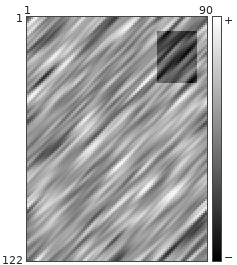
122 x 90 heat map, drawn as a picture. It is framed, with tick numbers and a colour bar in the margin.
Odd patch: lower, in the top right. Ninth with the lowest average: top right. Grain: diagonal, up to the right.
